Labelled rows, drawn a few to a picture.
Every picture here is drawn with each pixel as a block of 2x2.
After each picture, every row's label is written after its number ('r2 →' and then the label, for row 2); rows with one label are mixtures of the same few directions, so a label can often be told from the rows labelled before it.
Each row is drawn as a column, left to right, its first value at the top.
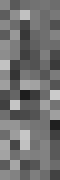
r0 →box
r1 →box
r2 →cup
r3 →cup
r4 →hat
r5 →box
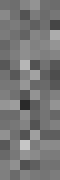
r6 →box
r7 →hat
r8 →box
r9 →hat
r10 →box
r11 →box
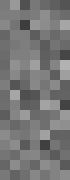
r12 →cup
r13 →cup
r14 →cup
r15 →box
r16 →box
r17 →hat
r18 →hat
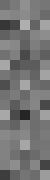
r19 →cup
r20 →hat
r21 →cup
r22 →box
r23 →hat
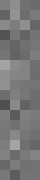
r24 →box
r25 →cup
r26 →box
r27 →cup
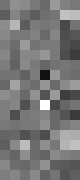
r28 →cup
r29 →cup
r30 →box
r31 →cup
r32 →hat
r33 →hat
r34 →cup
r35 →cup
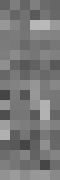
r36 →box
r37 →cup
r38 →cup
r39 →cup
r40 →hat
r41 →cup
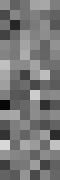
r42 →box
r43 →cup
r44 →box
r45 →cup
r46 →hat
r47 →box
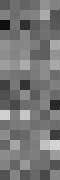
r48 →cup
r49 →box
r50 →cup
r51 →cup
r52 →cup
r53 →box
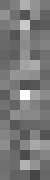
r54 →cup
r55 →box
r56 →cup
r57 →cup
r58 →box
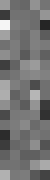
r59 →cup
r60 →cup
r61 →hat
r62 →cup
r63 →hat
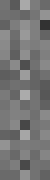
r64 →box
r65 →hat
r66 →hat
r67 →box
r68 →cup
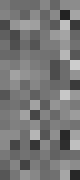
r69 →cup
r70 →box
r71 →hat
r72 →box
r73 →box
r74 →box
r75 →cup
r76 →cup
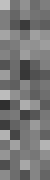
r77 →hat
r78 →box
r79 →hat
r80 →box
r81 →box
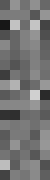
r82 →hat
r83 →cup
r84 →box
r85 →cup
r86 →cup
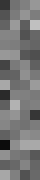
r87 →cup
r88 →hat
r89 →cup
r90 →cup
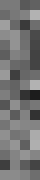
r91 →hat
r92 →box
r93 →cup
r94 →cup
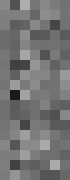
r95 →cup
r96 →cup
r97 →hat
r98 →box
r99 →cup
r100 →hat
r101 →box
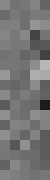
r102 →hat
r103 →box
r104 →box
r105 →box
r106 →hat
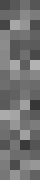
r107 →cup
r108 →hat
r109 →box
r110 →hat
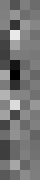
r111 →box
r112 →box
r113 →hat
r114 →hat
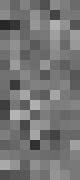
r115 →hat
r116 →cup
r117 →box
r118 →box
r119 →hat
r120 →cup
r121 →cup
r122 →box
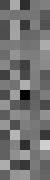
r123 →hat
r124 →hat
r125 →cup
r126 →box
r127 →box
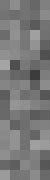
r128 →box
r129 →hat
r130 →hat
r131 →box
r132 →cup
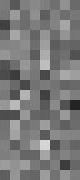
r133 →hat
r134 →box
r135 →cup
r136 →cup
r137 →box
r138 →box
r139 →hat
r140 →hat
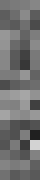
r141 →cup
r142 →box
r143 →box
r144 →box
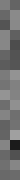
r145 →box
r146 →box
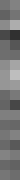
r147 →box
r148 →box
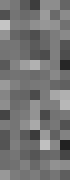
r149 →cup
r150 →box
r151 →hat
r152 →hat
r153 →cup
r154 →cup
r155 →box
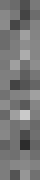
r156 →box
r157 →cup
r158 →cup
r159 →cup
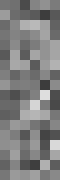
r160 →cup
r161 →box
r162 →hat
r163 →hat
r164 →cup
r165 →box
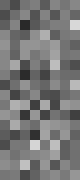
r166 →cup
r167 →hat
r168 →hat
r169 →box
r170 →box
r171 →box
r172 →box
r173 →cup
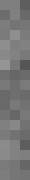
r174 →box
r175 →box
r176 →cup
